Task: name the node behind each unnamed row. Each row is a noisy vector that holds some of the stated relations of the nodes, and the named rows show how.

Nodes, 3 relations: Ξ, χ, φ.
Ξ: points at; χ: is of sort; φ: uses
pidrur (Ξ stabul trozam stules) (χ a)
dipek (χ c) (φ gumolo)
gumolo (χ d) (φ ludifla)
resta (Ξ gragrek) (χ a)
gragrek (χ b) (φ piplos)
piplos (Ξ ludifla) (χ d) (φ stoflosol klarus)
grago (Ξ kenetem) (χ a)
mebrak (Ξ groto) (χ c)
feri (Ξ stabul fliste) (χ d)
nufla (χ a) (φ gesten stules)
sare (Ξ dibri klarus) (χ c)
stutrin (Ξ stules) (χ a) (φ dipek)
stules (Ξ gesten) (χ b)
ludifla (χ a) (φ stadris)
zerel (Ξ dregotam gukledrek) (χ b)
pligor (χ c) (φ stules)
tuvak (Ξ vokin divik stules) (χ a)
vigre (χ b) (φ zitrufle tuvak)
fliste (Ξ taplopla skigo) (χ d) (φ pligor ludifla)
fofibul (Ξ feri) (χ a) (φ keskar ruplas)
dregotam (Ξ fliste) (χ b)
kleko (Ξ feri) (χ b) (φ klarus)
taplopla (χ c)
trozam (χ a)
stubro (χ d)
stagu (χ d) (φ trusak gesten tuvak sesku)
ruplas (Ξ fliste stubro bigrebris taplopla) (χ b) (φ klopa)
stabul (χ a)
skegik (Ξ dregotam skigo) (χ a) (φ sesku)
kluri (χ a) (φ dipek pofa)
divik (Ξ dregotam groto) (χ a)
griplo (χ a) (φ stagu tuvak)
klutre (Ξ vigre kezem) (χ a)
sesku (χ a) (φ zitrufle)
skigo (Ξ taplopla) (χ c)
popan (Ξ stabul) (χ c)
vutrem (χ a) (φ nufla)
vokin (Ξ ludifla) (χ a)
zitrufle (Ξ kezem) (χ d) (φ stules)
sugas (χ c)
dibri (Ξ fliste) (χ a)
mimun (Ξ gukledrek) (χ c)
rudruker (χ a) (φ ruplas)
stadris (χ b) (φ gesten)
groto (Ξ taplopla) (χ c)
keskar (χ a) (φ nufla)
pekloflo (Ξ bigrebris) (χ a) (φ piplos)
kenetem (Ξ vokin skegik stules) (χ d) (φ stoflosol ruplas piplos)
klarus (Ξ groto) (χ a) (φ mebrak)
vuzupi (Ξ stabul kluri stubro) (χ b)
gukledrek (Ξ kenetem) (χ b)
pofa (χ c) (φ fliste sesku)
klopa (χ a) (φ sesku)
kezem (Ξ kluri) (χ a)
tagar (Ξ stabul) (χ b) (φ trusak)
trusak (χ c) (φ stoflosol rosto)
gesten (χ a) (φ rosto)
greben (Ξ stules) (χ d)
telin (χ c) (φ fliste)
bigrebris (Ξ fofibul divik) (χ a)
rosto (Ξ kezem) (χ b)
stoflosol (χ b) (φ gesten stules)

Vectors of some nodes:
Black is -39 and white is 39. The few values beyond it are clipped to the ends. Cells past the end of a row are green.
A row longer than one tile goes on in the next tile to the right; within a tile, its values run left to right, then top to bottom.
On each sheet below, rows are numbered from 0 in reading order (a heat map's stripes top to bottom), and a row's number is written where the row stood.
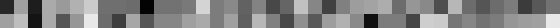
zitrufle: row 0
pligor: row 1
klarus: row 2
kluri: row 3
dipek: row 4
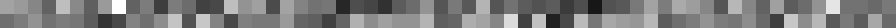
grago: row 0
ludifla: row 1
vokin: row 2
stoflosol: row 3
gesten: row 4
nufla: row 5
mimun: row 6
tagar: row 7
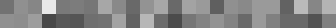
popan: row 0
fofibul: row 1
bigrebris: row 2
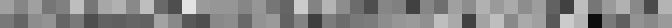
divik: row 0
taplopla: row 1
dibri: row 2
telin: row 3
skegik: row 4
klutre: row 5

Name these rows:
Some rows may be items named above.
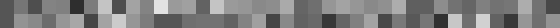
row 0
resta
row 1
vuzupi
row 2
greben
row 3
greben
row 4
pekloflo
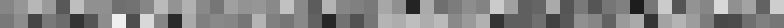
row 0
stubro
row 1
ruplas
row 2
tuvak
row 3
pofa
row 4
pidrur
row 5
resta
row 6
vuzupi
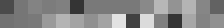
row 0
griplo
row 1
ruplas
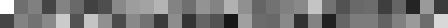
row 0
ludifla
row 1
trozam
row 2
stules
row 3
gragrek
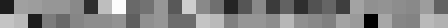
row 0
rosto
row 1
fliste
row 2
trusak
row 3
vigre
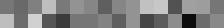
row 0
kleko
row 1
stabul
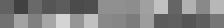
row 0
stadris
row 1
feri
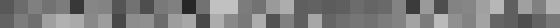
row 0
griplo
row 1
resta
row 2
stutrin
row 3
rudruker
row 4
feri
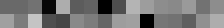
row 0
piplos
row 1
kezem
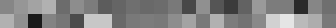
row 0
kluri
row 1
rudruker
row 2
stagu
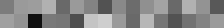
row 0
kluri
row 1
fofibul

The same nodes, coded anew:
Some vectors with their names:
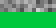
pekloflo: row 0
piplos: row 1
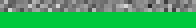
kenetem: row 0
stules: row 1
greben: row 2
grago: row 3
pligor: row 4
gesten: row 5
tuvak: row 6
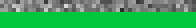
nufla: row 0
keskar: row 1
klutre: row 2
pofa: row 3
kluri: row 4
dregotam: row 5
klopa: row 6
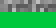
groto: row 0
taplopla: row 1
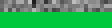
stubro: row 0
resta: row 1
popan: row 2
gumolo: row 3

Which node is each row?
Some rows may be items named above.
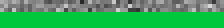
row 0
klarus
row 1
telin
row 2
vigre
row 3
skegik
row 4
gragrek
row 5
stubro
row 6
vuzupi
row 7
pligor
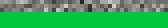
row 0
fofibul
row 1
stagu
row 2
vigre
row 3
ruplas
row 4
stutrin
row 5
stadris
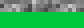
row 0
stoflosol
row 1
fliste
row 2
stoflosol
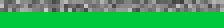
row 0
pidrur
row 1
stagu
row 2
taplopla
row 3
trozam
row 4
trusak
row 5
griplo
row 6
rosto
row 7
kleko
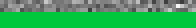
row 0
rudruker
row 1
tagar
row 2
feri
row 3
skegik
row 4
pekloflo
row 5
kezem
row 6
zitrufle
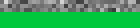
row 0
ludifla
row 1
fofibul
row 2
ludifla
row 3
stadris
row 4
stabul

